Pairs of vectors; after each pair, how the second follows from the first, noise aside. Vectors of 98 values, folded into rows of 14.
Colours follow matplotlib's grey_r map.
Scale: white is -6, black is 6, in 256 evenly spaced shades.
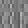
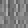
reversed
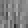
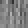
reversed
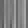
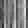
scaled up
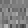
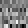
scaled up
